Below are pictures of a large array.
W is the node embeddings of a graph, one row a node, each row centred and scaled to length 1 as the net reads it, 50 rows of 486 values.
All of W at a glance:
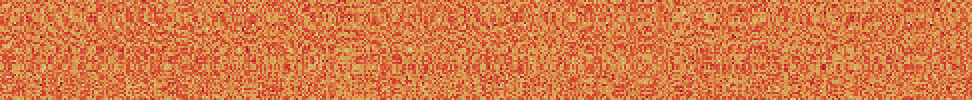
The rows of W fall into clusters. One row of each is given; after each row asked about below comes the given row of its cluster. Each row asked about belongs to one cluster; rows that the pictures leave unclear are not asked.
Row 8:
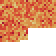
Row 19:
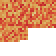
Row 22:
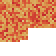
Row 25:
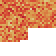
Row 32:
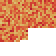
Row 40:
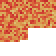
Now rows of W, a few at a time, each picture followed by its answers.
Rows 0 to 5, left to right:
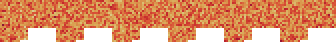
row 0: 32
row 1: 40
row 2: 22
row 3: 19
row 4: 32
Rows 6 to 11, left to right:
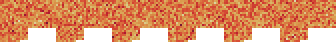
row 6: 8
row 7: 19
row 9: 8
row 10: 8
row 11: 40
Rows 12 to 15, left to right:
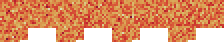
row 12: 40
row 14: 32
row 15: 19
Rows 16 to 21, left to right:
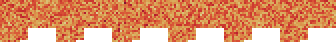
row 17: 25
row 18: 22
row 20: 8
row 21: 40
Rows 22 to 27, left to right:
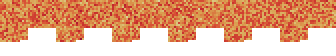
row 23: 19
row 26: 32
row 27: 40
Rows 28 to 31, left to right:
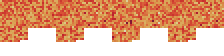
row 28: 25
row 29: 25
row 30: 8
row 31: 25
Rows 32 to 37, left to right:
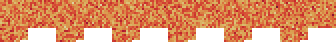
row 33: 32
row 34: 32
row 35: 8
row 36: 32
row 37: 25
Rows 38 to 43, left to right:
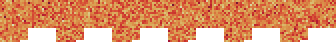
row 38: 22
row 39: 25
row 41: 25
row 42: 22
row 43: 22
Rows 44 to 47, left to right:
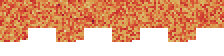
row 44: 40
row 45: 22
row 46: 25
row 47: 22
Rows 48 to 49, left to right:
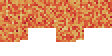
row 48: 32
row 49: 32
